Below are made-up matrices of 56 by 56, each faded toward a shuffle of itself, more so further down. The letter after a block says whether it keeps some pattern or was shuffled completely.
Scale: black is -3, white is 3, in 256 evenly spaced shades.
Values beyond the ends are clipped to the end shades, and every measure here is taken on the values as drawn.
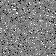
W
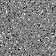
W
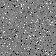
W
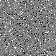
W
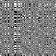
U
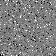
W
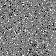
W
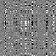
U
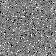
W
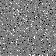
W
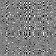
U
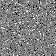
W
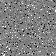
W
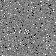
W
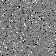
W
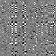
U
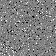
W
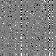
U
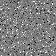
W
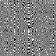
U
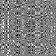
U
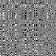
U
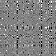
U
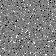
W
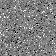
W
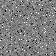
W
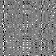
U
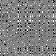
U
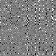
U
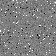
W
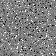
W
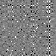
U
